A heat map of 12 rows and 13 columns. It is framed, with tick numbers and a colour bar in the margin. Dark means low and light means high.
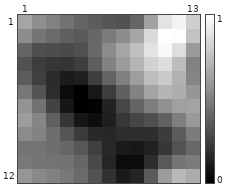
The top right is the ninth with the highest average. Overall the values sit about 40% of the way up the scale. No regular stripes run through it. Neither half mirrors the other. No lone cell stands out from its neighbours.
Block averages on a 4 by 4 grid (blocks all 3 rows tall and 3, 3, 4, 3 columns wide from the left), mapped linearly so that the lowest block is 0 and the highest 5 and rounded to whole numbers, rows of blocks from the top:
2 2 3 5 | 1 0 3 4 | 2 0 1 2 | 2 2 0 2
